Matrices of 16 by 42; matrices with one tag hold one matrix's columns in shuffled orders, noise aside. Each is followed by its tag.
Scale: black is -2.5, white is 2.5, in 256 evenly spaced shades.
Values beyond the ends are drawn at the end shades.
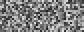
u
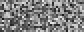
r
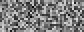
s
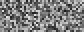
u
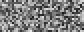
u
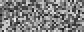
s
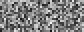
r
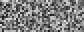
s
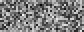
s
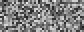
u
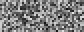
s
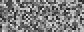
u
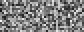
s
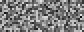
u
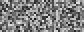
u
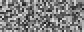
s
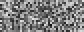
r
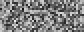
s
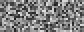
s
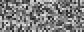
u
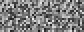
r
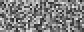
r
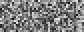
r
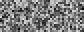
r
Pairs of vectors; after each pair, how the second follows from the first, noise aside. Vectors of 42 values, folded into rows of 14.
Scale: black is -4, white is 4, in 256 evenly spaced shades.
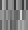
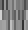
wrapped around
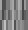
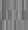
shrunk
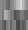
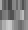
reversed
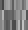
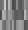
reversed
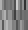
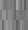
shrunk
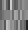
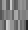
copied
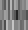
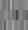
shrunk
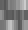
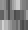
reversed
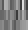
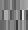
wrapped around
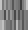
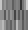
copied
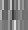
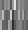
wrapped around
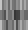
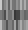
copied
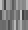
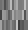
wrapped around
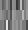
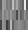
wrapped around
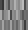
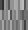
copied
